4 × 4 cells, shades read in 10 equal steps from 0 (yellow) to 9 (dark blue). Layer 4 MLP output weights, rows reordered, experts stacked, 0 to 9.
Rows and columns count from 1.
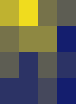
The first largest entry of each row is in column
4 4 2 4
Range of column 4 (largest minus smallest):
3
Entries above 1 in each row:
3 4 4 4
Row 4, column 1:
8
